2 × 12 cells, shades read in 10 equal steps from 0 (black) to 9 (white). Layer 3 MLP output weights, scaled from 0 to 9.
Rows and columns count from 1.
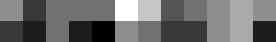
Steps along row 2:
down up down down up down down same up up down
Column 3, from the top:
4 4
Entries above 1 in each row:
12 8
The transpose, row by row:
5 2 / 2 1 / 4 4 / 4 1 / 4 0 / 9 5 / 7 4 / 3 2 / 4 2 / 5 5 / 6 6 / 5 1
